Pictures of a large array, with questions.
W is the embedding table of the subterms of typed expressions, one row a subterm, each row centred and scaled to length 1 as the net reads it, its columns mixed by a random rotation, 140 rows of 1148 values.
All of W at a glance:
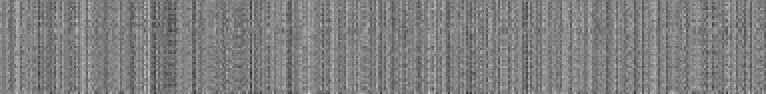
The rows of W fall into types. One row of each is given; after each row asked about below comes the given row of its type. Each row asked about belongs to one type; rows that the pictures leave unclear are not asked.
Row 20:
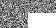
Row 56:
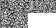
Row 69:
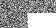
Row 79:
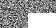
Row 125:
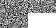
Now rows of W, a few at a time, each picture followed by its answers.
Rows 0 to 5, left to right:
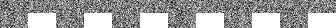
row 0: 56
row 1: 79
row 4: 56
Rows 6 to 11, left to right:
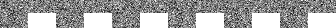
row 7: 79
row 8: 20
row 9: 56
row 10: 20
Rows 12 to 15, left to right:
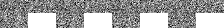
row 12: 56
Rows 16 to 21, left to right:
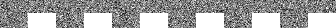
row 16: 69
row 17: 20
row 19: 79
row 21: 79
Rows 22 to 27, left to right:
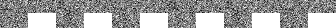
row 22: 79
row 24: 20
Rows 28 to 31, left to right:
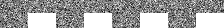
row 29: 79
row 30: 20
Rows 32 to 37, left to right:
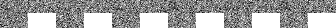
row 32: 69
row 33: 20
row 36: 56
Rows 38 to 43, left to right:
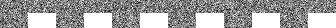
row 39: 79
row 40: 56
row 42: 79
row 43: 20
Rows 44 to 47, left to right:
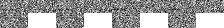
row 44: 79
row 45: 79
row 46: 79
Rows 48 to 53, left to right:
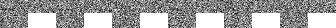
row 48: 79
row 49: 79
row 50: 125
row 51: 79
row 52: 56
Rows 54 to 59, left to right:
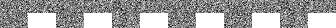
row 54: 69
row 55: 69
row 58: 125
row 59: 56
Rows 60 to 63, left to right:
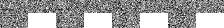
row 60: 79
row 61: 79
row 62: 56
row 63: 125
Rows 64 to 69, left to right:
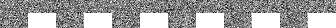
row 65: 20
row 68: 69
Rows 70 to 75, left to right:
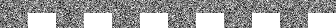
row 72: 125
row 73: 20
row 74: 20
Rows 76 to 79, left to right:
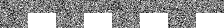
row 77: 56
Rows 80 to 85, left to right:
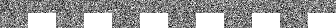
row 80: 56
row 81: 56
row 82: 125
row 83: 69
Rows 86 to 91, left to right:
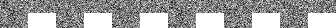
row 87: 20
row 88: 69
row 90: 20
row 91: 125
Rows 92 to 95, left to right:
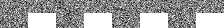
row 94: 79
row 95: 20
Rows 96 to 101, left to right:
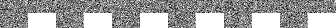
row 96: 79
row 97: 69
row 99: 69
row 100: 56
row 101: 69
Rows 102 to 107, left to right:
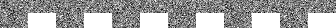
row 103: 20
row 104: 20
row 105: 125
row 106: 69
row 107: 20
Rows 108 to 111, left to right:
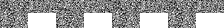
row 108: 56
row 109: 79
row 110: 56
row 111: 56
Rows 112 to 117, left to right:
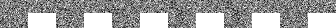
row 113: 79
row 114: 20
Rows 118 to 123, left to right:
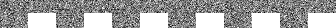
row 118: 56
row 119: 79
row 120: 20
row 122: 69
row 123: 20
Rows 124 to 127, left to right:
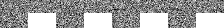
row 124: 20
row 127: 79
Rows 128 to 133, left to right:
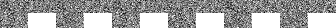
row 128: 56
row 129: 69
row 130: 56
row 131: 20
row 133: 69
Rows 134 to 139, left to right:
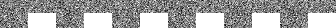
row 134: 20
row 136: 79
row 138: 125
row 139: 125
